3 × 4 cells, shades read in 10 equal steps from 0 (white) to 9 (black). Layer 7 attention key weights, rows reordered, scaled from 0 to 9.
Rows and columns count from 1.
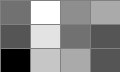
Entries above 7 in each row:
0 0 1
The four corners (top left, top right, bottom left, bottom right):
5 3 9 6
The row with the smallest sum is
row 1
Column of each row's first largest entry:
1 1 1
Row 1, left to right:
5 0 4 3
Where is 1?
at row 2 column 2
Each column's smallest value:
5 0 3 3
